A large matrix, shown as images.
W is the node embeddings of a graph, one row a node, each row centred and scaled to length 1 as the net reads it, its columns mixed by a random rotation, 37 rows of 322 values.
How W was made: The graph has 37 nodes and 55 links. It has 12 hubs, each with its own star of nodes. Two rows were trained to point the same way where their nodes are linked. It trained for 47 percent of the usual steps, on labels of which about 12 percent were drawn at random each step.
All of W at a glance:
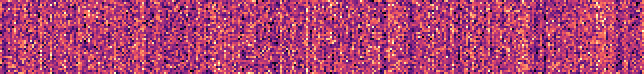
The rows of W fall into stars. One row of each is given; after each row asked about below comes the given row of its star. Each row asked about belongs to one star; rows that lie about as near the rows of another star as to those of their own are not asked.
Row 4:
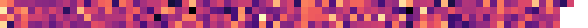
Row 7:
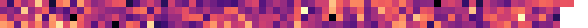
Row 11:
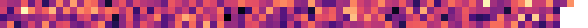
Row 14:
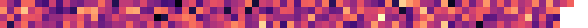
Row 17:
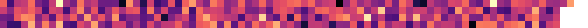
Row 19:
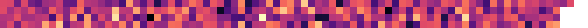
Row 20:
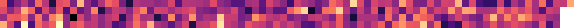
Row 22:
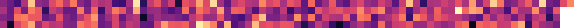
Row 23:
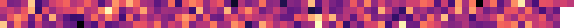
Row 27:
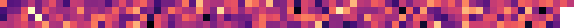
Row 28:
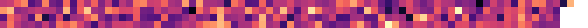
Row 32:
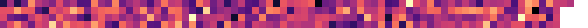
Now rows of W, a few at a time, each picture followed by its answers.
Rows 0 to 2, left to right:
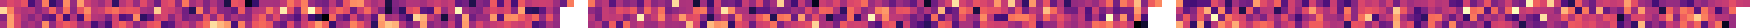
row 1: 7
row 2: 20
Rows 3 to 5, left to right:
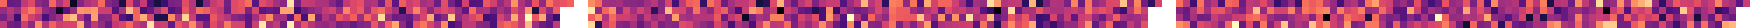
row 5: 19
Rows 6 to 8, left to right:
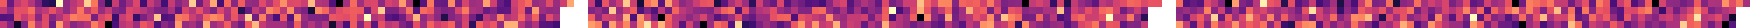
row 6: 11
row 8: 7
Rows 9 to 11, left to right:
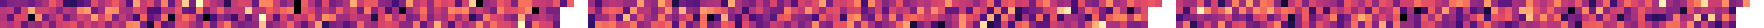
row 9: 28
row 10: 27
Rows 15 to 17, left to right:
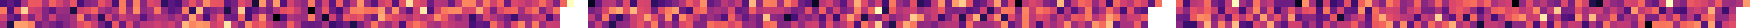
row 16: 28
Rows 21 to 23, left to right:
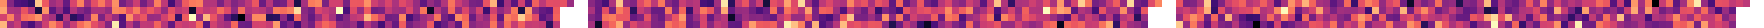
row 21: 20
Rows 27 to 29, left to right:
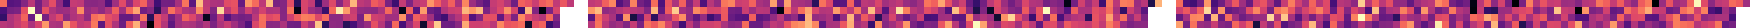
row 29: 23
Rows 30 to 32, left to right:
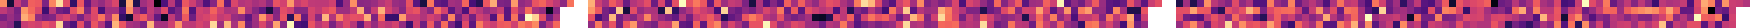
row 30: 17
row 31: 32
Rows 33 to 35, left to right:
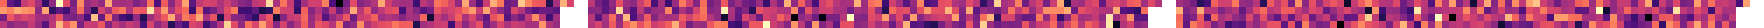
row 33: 23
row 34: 32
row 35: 4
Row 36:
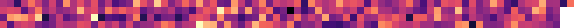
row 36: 22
